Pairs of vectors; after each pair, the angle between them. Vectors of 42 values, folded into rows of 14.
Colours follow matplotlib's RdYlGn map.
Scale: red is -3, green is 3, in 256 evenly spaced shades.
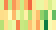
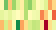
nearly opposite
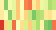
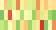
orthogonal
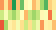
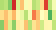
nearly opposite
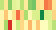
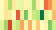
nearly parallel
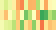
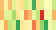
partly opposed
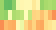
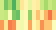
nearly parallel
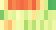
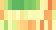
nearly opposite
